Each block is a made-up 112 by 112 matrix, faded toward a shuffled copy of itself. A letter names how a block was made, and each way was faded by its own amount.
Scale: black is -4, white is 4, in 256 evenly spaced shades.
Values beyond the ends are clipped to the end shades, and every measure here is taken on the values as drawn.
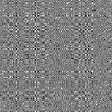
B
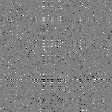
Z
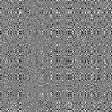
B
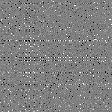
Z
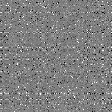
Z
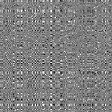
B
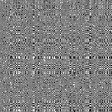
B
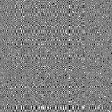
B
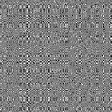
B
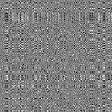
B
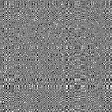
B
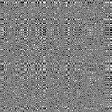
B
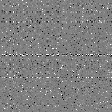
Z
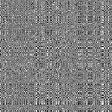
B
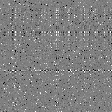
Z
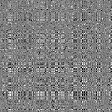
B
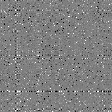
Z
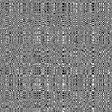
B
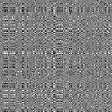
B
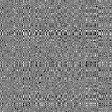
B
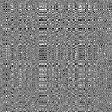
B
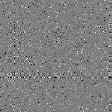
Z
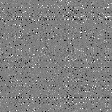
Z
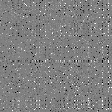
Z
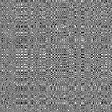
B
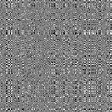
B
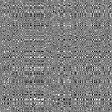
B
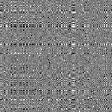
B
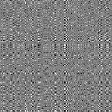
B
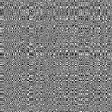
B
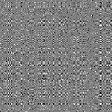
B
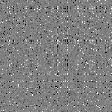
Z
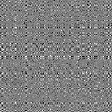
B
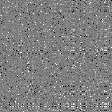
Z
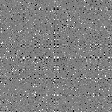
Z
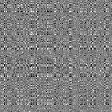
B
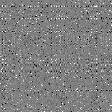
Z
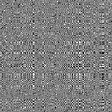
B
